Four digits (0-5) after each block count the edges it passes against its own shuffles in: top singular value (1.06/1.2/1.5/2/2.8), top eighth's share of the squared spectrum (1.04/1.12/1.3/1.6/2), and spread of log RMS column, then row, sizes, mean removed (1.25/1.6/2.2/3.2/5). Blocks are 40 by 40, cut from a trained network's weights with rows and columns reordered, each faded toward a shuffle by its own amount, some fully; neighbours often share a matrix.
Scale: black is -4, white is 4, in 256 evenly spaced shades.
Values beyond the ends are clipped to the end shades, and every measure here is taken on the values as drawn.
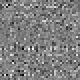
3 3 0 3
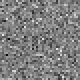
1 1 0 0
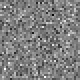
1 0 0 0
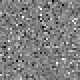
0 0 0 0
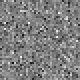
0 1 0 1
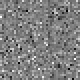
1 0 0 0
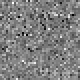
2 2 0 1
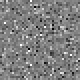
0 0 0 0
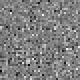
2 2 0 1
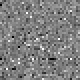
2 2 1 1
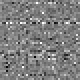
3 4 1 2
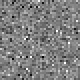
2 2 0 1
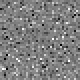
0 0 0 0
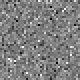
1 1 0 0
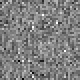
2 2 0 1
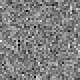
0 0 0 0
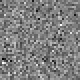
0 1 0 0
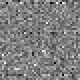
2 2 0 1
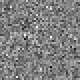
0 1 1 0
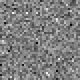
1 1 0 0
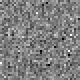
1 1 0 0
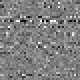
3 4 0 2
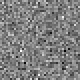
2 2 0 1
